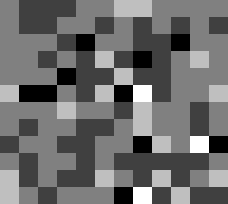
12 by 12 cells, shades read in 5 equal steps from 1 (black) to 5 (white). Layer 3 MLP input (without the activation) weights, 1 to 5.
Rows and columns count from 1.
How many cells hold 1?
10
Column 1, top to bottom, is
3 3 3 3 3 4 3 3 2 3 4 4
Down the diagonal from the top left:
3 2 3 3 2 4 2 4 4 2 3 2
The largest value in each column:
4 3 3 4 3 4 4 5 4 4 5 4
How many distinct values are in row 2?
2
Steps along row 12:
down down up same same down up down up down same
